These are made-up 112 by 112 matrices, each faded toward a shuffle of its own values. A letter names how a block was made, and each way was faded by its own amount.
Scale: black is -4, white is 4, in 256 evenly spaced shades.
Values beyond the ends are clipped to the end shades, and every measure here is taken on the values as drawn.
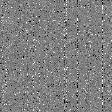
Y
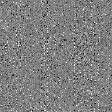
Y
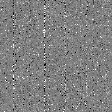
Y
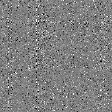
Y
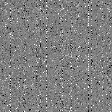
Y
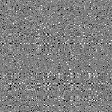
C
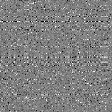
C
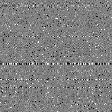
C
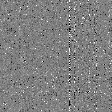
Y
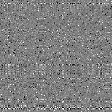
C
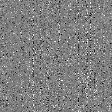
Y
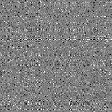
C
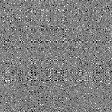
C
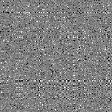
C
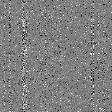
Y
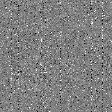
Y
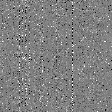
Y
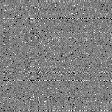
C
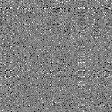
C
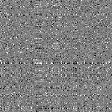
C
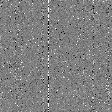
Y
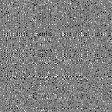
C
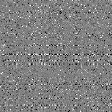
C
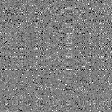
C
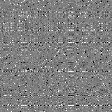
C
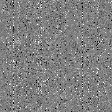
Y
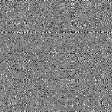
C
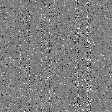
Y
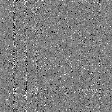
Y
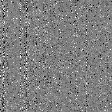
Y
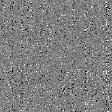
Y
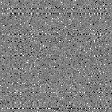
C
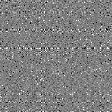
C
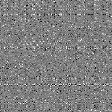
C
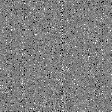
Y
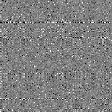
C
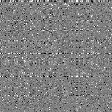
C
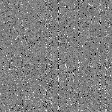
Y
